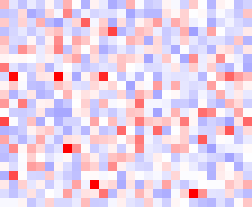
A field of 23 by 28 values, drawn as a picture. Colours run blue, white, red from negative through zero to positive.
Slope: none. Grain: fine. Histogram: skewed, a long tail of high values. Average level on the scale: 50%.
